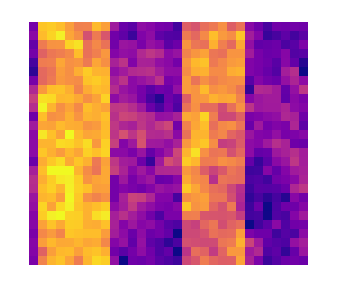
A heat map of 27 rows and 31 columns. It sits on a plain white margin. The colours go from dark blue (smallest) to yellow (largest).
Stripes: upright, repeating 2 times. Grain: streaks running down. Ninth with the lowest average: bottom right.
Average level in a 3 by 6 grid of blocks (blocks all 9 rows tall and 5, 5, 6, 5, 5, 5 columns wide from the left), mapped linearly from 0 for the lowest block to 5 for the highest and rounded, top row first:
441430 | 551421 | 551320
